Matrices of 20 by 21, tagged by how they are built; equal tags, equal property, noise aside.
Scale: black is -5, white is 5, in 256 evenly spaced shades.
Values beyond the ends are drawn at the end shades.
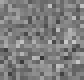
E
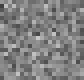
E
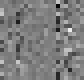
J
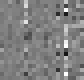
J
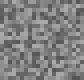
E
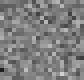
E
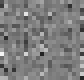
J
